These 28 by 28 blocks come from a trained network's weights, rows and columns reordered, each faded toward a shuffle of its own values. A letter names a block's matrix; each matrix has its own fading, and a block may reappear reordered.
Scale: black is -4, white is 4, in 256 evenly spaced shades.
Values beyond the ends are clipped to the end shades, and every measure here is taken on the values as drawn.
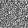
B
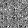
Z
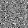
Z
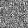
B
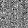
Z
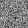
B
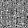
Z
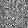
Z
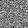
B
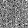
Z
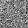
B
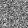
B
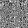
Z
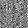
Z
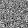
B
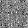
Z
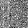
Z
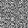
B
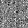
Z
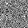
B
